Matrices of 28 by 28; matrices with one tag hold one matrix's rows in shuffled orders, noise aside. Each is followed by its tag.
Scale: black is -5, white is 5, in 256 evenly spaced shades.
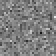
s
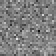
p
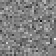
s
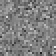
s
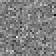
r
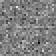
p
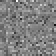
r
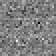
p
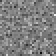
s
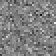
s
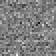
p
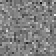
s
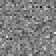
s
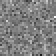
s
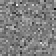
r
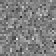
r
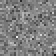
r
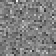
r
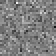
r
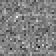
p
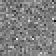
r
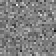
r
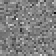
r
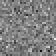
s
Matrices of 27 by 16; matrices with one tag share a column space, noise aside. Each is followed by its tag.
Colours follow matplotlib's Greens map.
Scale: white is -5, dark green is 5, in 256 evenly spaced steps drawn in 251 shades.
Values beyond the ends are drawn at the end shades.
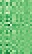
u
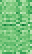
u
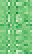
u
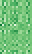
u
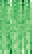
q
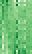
q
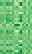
u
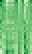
q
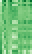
q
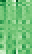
q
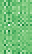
u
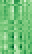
q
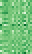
u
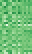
u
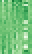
q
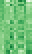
q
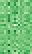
u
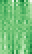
q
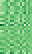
u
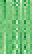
q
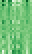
q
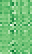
u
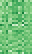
u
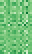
u
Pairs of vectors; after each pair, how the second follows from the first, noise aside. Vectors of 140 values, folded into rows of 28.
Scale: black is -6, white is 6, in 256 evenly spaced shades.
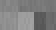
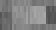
wrapped around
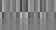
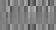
wrapped around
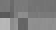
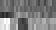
scaled up
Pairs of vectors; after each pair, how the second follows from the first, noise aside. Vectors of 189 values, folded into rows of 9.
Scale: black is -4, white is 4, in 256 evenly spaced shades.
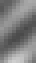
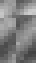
wrapped around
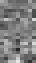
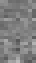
shrunk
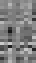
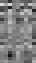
wrapped around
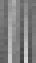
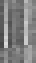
wrapped around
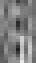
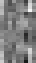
wrapped around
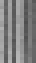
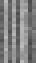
wrapped around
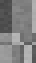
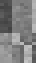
copied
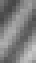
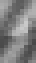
wrapped around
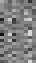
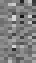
wrapped around
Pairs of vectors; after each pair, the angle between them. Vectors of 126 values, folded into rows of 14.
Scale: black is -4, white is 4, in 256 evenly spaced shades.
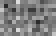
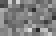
partly aligned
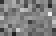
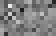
orthogonal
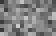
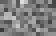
partly aligned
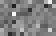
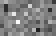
orthogonal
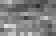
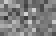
partly aligned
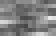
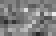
partly opposed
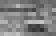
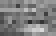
nearly opposite
